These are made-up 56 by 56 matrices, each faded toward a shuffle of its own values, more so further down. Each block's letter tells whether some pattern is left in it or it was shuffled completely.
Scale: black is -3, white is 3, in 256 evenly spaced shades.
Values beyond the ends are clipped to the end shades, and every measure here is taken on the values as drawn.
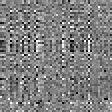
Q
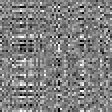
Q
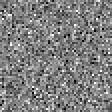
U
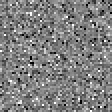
U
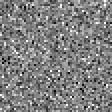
U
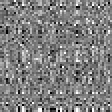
Q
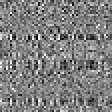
Q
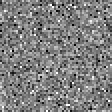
U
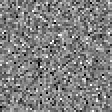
U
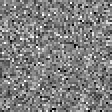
U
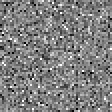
U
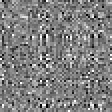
Q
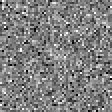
U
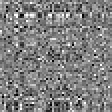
Q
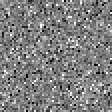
U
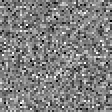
U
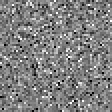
U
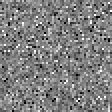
U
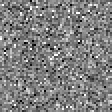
U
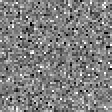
U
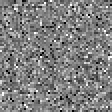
U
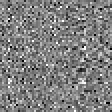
Q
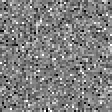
U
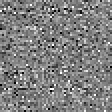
Q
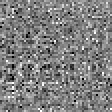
Q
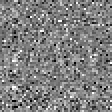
Q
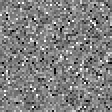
U
